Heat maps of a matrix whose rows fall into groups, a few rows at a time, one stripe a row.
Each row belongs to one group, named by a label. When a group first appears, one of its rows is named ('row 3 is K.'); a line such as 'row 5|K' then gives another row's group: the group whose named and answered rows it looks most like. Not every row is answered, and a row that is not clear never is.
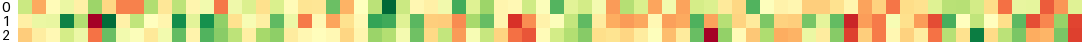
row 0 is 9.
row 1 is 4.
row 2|4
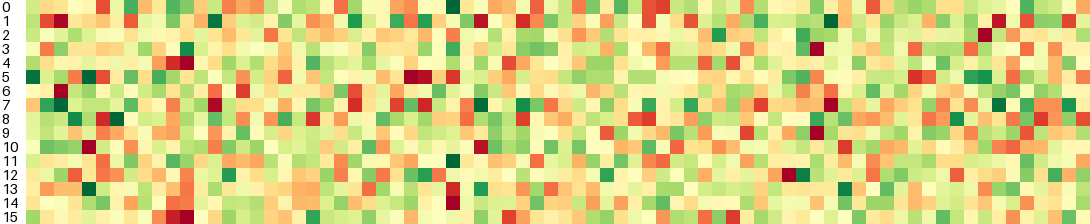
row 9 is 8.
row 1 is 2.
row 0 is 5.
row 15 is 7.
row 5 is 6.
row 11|5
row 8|4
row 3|8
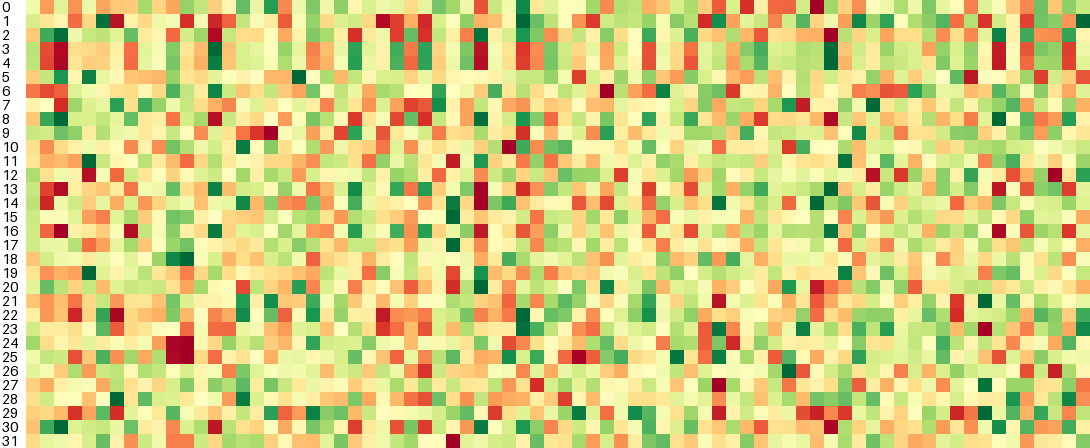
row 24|7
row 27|4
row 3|2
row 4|2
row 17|5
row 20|6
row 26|9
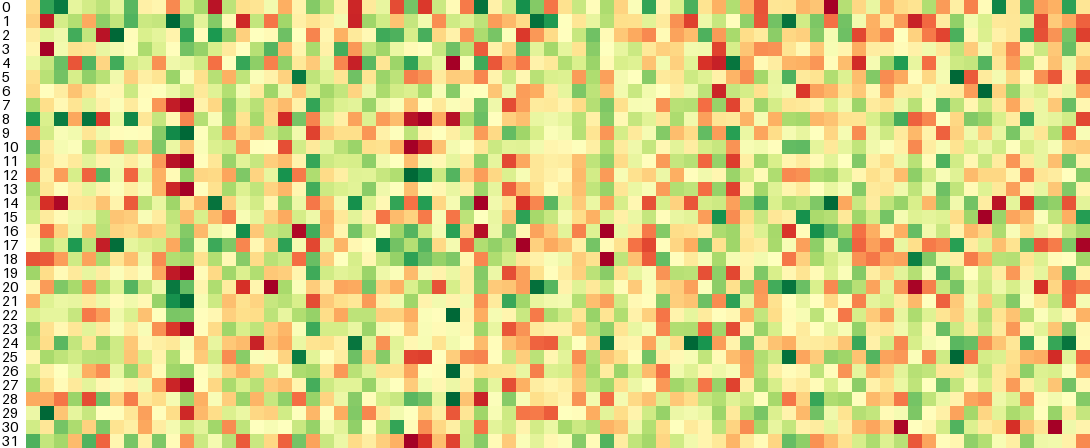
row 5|9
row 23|7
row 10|6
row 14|2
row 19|7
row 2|4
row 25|9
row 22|5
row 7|7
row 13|7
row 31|6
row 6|4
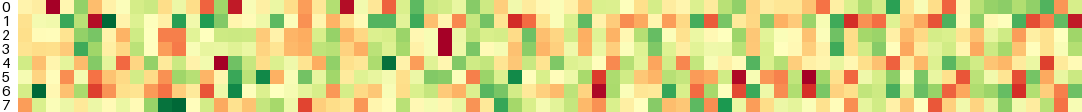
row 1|4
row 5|8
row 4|9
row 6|8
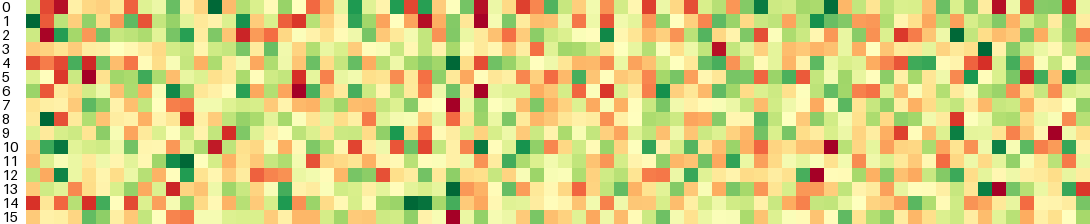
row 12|8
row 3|4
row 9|9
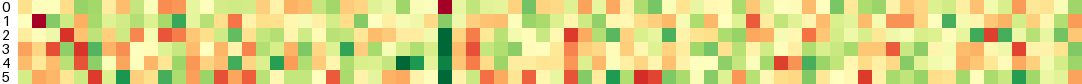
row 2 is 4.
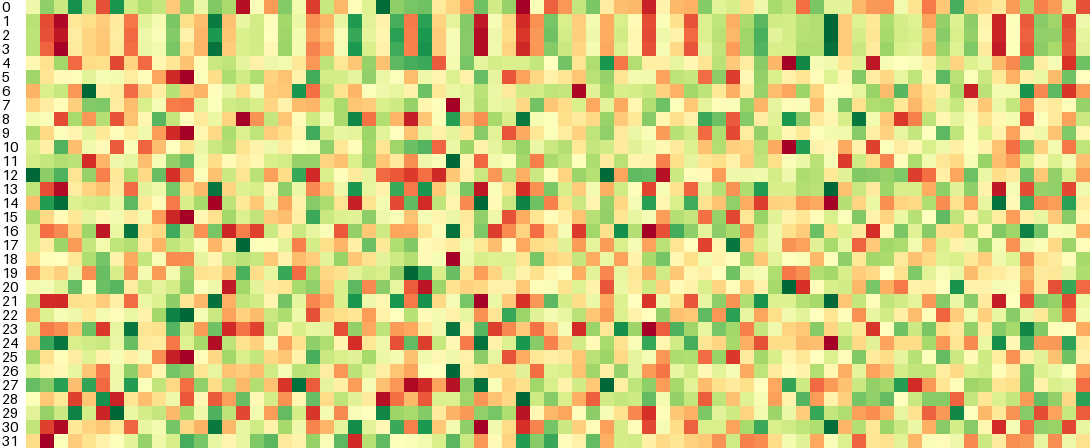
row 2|2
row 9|7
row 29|4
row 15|7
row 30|2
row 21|2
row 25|7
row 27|6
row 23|5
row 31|8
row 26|5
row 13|2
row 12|6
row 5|7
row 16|5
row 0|4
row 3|2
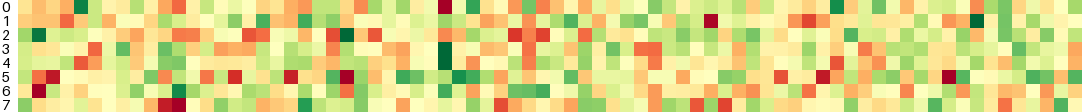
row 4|5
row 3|5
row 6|8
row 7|7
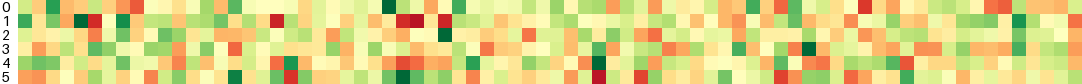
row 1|6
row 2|5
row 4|6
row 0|9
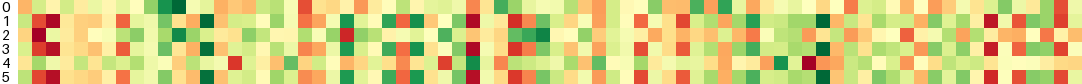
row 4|6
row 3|2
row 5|2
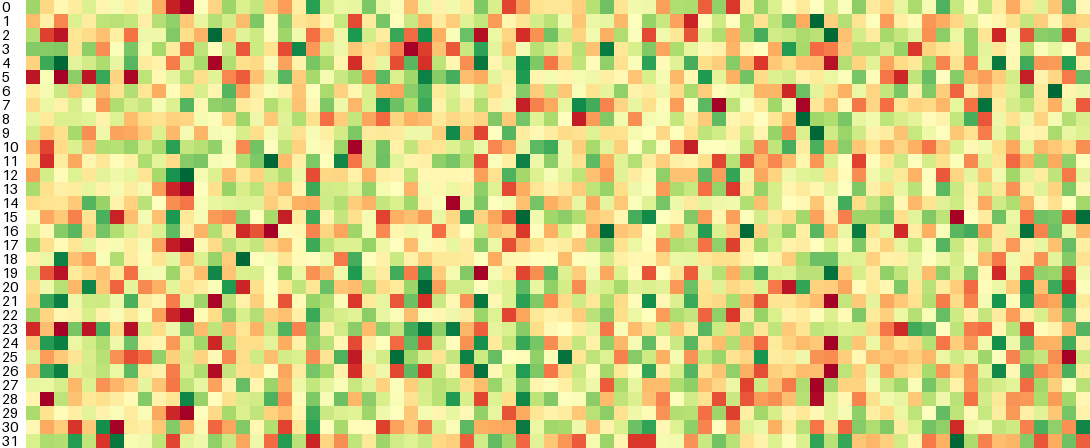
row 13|7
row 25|9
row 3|6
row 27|8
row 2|2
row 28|8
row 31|4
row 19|2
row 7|4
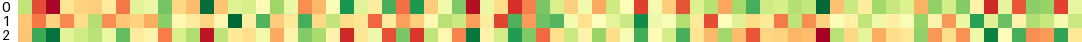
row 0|2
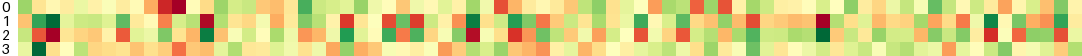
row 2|2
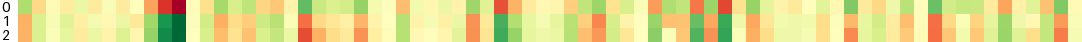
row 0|7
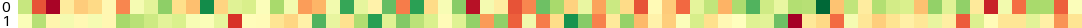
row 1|4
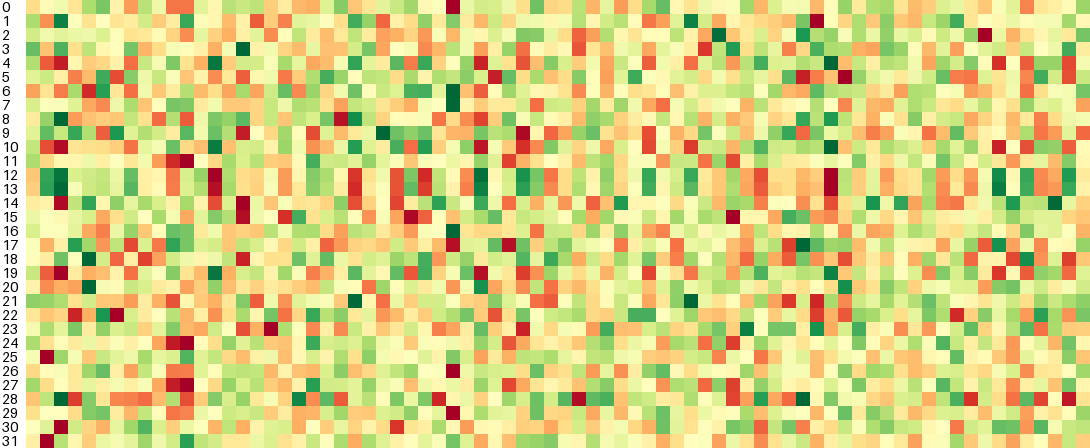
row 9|4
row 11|7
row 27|7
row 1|8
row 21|8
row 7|5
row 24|7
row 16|5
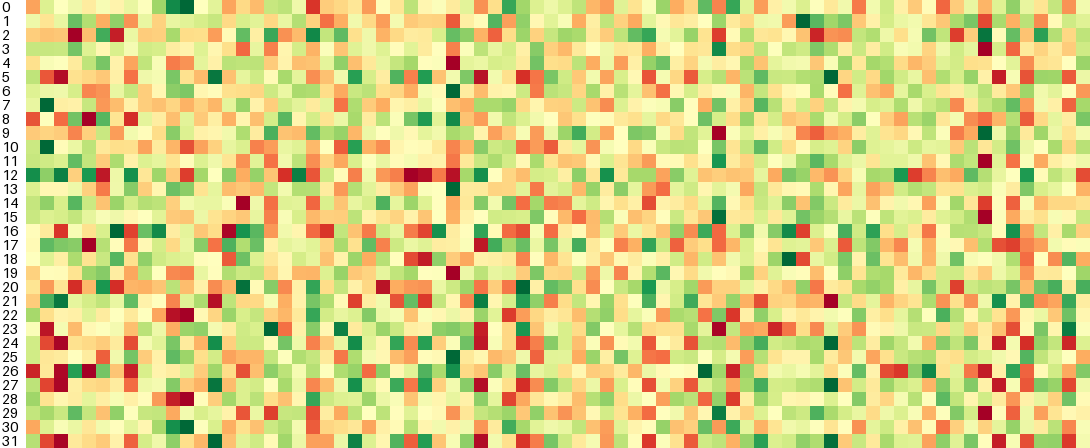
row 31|2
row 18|9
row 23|8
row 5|2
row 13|5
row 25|5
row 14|4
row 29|4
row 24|2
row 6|5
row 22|7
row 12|6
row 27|2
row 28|7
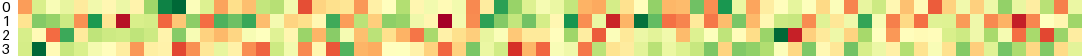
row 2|9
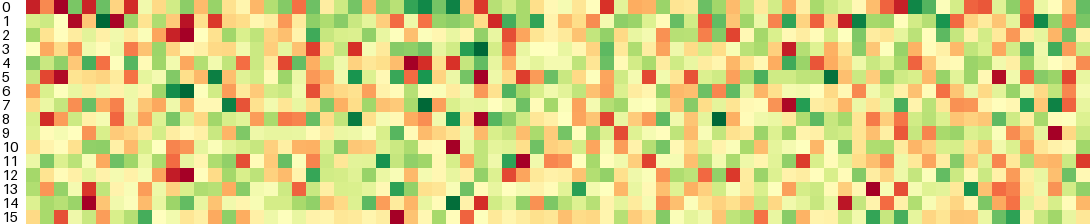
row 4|6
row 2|7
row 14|5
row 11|4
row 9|9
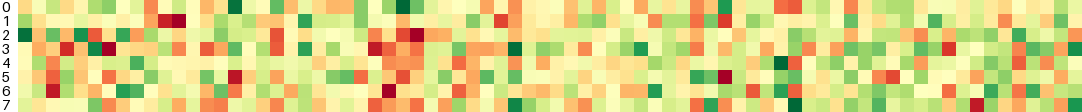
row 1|7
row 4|9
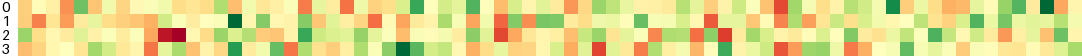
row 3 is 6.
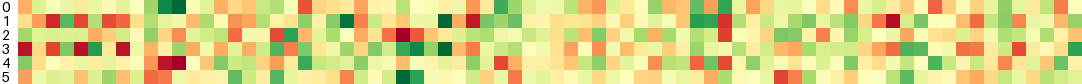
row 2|6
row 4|7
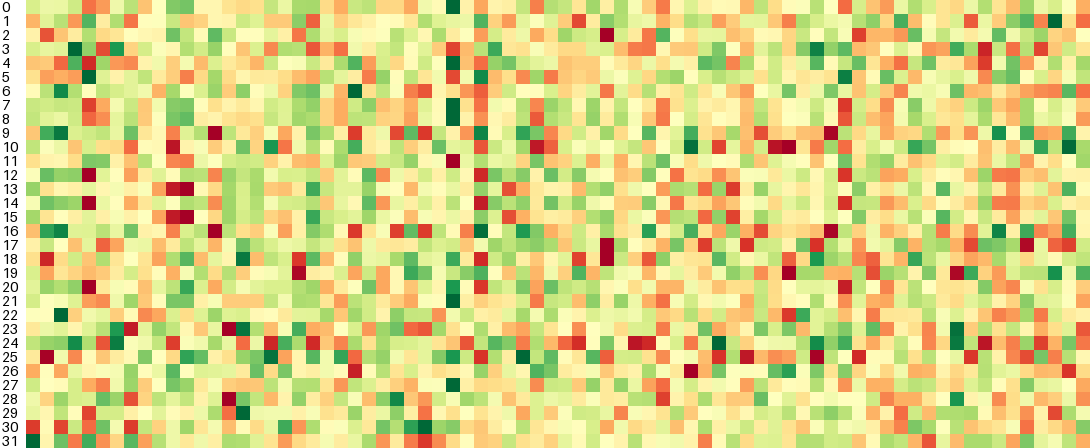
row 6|9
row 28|9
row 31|6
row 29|9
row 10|8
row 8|5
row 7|5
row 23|9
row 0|5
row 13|7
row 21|5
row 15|7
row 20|5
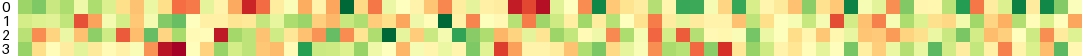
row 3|7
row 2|9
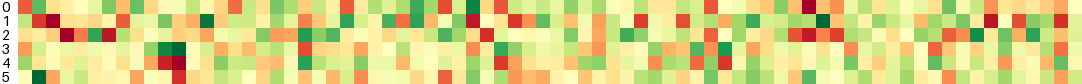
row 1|2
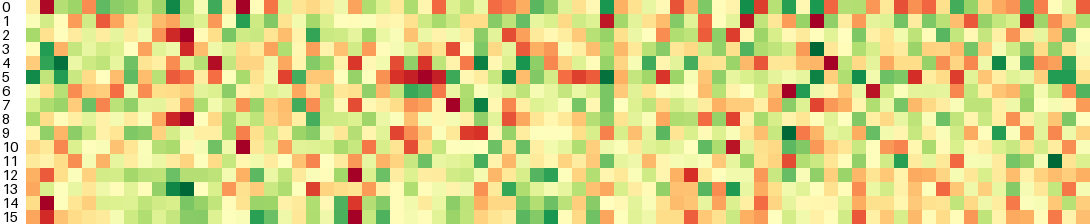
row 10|6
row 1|8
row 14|8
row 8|7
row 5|6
